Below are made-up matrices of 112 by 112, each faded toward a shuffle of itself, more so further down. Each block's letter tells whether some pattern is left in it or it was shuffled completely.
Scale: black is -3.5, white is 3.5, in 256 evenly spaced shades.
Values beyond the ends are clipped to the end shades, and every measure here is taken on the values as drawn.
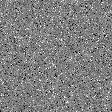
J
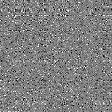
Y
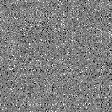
Y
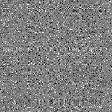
Y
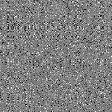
Y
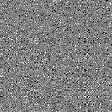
Y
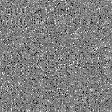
Y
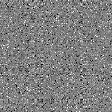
Y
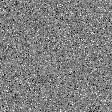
J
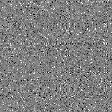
Y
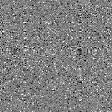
Y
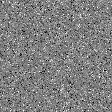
J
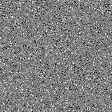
J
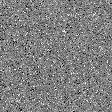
J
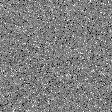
J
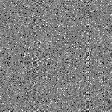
Y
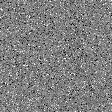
J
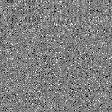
Y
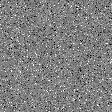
J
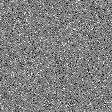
J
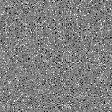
Y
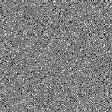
Y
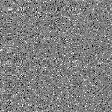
Y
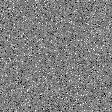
J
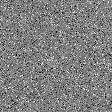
J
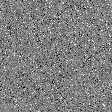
J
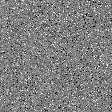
J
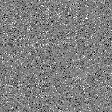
Y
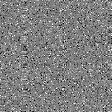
Y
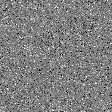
J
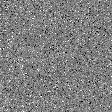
J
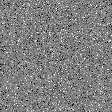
J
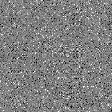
Y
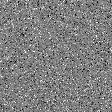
J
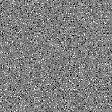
Y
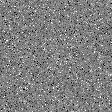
J
